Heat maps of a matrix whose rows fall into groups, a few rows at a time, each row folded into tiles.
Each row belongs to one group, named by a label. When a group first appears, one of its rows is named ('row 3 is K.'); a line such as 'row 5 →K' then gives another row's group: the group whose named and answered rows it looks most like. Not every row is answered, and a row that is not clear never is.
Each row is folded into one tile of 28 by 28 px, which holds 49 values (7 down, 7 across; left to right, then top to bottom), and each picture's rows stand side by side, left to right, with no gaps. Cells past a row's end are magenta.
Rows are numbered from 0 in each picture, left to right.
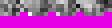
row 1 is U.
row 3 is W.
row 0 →U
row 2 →U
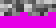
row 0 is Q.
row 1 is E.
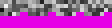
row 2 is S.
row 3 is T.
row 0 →W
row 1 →W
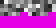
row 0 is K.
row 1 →Q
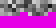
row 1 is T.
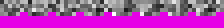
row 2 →K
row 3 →U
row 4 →U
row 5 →Q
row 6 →U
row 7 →Q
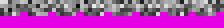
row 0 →W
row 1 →K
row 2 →T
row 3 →T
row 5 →T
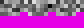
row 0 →K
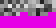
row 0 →S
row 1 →W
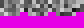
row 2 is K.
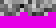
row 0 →T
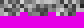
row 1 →E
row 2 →E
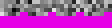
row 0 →U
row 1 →K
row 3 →E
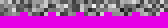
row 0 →W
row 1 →K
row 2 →Q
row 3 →S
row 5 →S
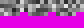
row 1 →Q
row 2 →S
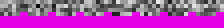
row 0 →W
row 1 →E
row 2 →S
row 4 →K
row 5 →E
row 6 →T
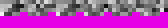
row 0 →Q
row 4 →E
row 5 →U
